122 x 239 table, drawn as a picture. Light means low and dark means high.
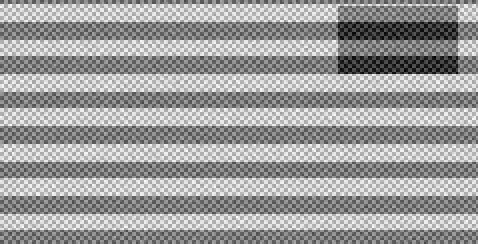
The ninth with the highest average is the top right. No overall slope runs across the table. An odd patch, higher than its surroundings, sits in the top right. Horizontal stripes repeat 7 times down the table.
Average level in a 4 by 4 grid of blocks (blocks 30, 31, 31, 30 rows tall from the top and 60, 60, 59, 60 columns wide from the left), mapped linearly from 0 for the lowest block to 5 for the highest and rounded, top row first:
0 0 1 5
0 0 1 2
1 1 1 1
1 1 1 1
